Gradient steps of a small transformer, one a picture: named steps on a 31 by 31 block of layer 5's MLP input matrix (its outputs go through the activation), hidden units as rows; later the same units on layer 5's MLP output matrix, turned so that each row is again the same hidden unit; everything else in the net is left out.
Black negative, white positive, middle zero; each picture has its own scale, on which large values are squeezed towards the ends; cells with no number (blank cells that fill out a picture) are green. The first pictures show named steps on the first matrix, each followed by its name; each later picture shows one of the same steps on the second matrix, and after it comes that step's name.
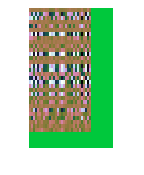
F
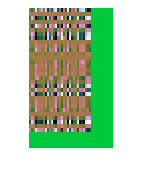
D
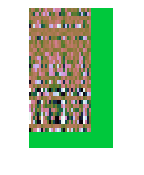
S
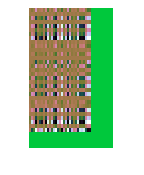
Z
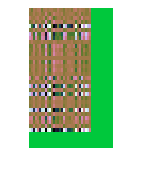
D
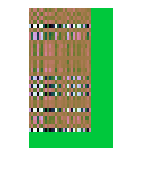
Z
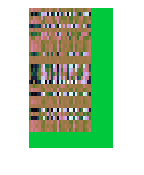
F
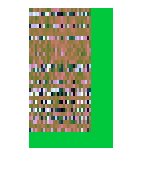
S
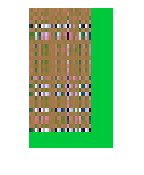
D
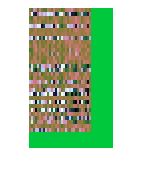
S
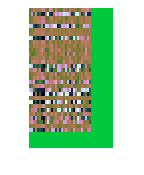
S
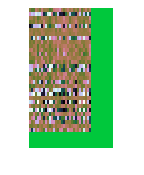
S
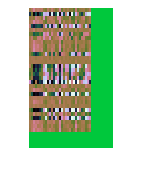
F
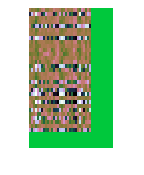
S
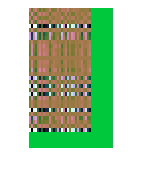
Z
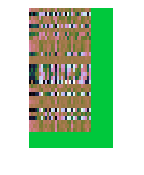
F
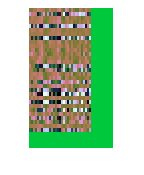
S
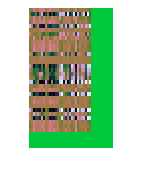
F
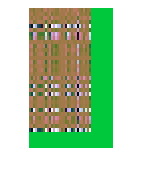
D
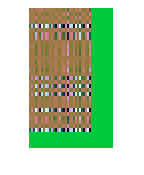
Z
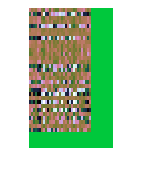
S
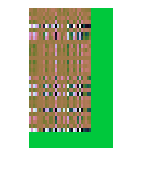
D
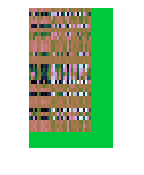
F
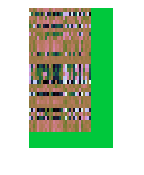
F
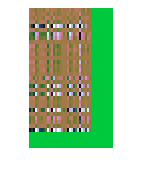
D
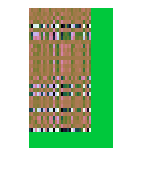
D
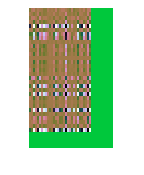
D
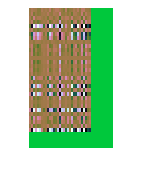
D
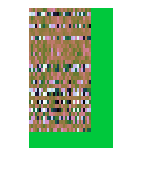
S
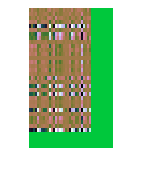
D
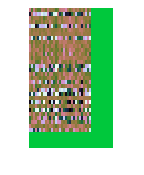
S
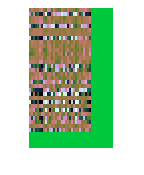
S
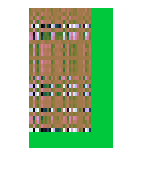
D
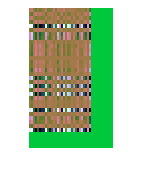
Z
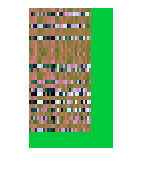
S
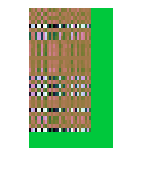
Z
